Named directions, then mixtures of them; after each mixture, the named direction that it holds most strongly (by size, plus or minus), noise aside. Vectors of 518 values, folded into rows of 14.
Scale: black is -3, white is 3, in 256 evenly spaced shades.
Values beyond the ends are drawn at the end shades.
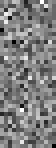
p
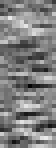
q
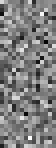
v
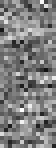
p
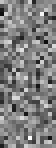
v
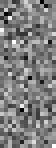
p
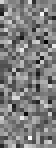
v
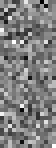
p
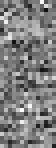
p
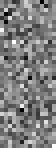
p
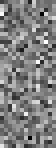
v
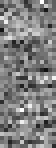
p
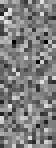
v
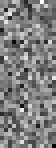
p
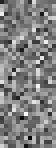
v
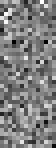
p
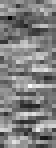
q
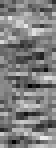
q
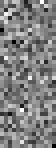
p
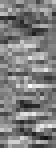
q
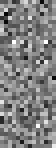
p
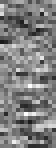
q
